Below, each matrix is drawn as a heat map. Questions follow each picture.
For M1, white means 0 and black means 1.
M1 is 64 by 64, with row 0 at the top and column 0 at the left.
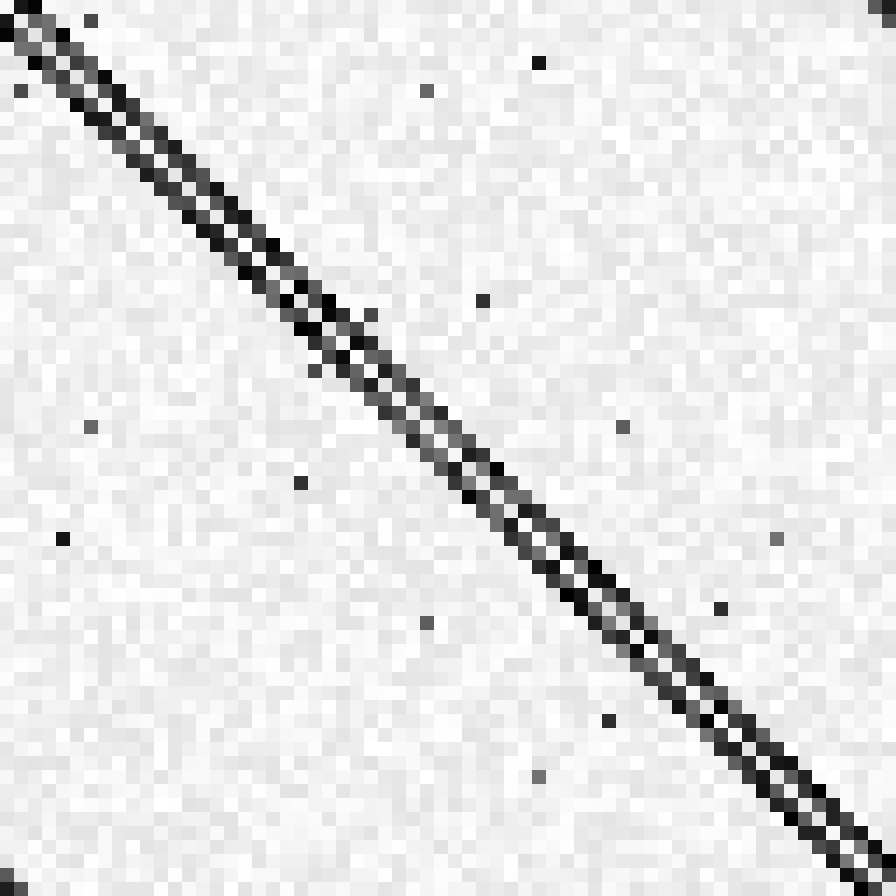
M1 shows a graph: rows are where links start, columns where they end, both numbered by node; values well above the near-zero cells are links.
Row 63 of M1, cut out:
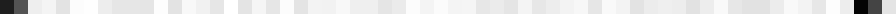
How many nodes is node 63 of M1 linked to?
4
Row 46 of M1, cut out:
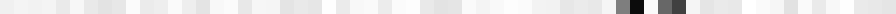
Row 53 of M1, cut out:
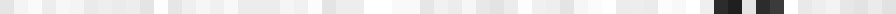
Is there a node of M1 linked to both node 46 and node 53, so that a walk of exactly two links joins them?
no
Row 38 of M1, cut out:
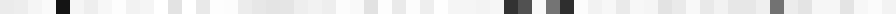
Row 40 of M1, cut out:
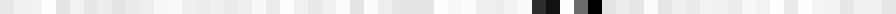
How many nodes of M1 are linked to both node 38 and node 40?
1
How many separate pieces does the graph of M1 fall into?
1
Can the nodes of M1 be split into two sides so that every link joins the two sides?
no
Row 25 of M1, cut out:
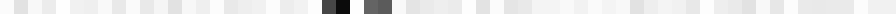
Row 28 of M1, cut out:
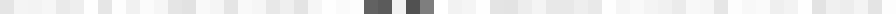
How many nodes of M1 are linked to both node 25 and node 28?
2
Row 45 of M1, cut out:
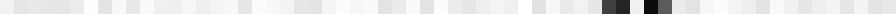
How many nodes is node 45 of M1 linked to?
4
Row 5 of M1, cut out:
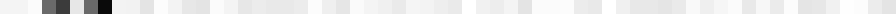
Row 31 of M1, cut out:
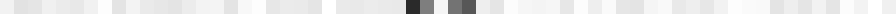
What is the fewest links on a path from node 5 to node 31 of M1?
3
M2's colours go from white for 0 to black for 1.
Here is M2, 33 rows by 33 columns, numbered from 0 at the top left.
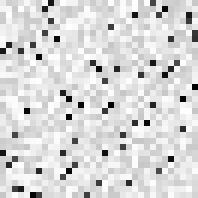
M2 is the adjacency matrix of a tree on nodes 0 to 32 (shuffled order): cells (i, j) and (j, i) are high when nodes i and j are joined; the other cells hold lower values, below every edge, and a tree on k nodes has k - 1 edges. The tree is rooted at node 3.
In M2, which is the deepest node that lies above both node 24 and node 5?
2
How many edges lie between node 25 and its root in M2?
3
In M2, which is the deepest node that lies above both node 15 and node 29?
10
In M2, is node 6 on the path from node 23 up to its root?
yes
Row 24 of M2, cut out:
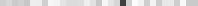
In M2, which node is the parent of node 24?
20
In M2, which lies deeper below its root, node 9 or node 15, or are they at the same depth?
node 9
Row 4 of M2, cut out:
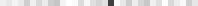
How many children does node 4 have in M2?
0
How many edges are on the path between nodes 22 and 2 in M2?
1
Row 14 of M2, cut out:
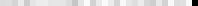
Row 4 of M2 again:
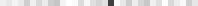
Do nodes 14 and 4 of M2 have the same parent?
no
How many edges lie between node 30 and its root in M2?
7
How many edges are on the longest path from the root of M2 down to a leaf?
12
